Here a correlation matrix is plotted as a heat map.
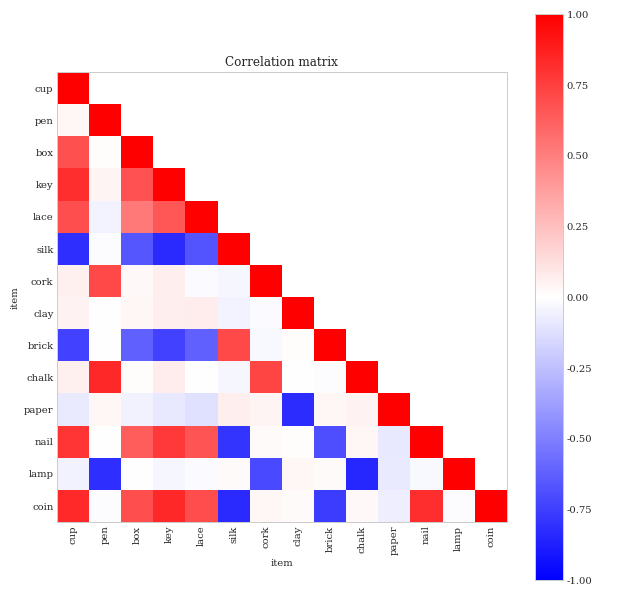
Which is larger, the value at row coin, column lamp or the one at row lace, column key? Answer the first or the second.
the second
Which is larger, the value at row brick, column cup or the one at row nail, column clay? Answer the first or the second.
the second
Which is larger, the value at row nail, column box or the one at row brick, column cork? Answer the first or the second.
the first
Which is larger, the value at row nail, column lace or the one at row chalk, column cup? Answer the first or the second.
the first
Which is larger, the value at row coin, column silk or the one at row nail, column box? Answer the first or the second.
the second
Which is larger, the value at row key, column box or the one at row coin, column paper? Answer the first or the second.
the first
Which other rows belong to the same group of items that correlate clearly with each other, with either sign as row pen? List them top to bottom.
cork, chalk, lamp
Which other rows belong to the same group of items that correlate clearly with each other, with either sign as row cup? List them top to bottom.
box, key, lace, silk, brick, nail, coin
